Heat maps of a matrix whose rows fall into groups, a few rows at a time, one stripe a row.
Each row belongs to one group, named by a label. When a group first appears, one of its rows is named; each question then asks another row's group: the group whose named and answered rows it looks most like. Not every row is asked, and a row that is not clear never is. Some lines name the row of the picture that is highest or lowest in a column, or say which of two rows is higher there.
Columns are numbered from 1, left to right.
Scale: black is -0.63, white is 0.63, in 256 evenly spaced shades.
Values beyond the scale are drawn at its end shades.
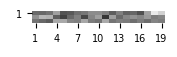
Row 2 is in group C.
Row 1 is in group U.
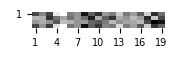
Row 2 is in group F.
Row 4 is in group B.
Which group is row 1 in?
B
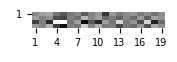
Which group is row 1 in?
C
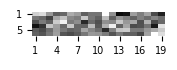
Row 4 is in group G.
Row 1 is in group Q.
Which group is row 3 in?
B
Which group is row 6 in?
U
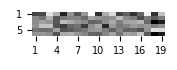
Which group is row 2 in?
G
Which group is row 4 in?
C
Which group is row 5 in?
U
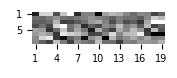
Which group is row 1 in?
G
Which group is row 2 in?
U
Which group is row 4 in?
B
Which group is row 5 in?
F
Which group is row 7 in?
C
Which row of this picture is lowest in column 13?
8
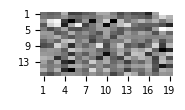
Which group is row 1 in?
U
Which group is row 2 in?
U
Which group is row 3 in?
C
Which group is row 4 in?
G
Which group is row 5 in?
U
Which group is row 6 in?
F
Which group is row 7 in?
C
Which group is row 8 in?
B
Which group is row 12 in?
F
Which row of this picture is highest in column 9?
9
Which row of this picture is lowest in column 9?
12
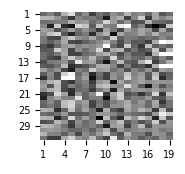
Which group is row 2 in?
Q
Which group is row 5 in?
F
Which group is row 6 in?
C
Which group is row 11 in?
U
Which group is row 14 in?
U
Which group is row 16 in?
B
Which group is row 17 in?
B
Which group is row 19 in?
G
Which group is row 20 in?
C
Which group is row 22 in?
G
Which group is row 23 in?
B
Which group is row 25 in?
F
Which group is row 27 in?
F
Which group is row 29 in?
Q
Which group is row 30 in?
C
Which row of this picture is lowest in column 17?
4
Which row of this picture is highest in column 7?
4
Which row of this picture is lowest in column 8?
17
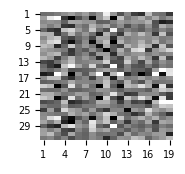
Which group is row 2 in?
C
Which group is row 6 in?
F
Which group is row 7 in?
C
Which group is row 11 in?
C
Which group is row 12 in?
F
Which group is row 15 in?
U
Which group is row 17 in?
C
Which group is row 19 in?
F
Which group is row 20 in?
U
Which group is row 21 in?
Q
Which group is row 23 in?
U
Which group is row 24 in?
U
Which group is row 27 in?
C
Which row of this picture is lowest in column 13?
25
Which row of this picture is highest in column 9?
16
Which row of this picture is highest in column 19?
23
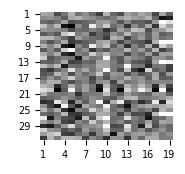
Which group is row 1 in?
F
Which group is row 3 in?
U
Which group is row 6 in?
B
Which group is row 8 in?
U
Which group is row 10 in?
B
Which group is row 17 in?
B
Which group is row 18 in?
C
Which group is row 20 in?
F
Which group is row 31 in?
C
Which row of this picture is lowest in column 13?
24
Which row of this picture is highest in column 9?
23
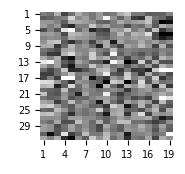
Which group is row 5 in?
B
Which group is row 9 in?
F
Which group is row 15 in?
U
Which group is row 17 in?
B
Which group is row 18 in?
Q
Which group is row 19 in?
F
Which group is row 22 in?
U
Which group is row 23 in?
F
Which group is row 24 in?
Q
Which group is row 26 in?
Q
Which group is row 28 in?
G
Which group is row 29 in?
F
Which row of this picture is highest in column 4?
17
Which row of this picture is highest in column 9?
25
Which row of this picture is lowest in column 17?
19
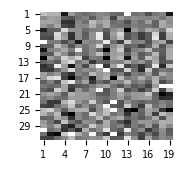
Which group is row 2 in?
C
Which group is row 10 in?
G
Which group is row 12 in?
G
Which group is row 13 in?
B
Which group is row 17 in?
C
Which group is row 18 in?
B
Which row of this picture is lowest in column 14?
25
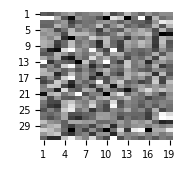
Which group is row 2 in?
Q
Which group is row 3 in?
U
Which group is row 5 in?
F
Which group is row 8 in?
F
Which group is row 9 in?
F
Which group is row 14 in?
B
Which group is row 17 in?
B
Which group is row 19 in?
C
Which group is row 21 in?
G
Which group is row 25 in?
B
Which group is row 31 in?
C
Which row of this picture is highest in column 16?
20
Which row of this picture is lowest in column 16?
30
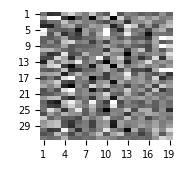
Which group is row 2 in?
C
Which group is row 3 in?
G
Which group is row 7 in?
U
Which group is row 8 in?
B
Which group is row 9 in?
U
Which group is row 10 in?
Q
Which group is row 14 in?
C
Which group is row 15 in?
U
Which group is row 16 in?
G
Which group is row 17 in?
B
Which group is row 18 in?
C
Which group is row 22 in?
C
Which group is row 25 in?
G
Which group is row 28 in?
C
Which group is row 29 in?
C
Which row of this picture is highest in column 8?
23
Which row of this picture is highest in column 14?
4
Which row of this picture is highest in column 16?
13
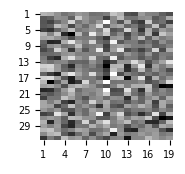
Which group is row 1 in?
Q
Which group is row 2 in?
G
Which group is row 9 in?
G
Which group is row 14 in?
Q
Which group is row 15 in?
Q
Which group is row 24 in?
F
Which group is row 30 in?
Q
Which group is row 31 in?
C
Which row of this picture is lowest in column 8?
31
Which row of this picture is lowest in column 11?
31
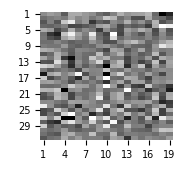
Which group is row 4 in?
U
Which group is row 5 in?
F
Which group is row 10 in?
Q
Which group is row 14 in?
Q
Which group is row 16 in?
G
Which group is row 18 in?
Q
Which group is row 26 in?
B
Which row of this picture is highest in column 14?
8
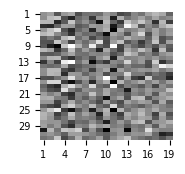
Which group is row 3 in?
F
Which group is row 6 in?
Q
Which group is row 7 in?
B
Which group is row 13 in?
B
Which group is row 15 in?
C
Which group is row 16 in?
G
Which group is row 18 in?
C
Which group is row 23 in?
F
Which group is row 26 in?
F
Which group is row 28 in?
Q
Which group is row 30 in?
G
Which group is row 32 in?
G
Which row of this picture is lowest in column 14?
17
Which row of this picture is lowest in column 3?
9
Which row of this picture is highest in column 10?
17
